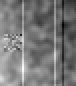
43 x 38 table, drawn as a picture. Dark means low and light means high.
Ninth with the lowest average: top right. Odd lines: columns 12, 28 and 32. Ninth with the highest average: bottom left. Roughest part: middle left. Slope: up to the bottom left. Odd patch: rougher, in the middle left.
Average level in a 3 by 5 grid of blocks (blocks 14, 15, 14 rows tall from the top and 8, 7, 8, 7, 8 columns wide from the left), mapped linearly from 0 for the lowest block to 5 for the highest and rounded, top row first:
3 2 1 1 0 / 4 4 2 2 0 / 5 5 3 3 1
